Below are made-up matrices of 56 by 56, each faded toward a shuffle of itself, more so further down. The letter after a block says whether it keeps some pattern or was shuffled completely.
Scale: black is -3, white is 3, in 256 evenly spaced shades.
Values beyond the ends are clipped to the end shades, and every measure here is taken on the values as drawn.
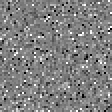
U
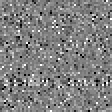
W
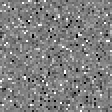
U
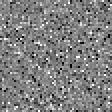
U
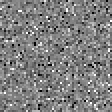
W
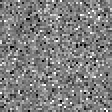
U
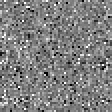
W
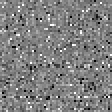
W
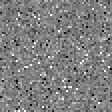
U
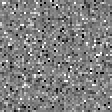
U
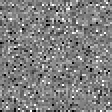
W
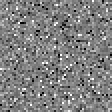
U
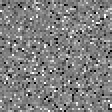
U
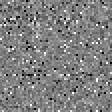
W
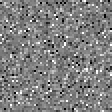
U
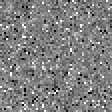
U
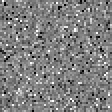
U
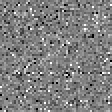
W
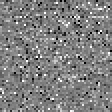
W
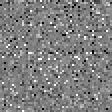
W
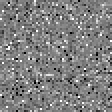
W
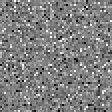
U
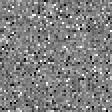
W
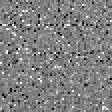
W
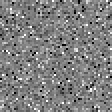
U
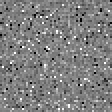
U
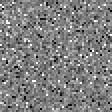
U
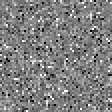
W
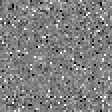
W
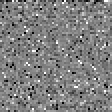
W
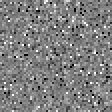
U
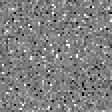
U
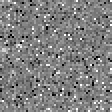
U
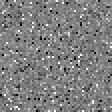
U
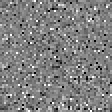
W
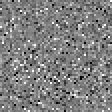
W
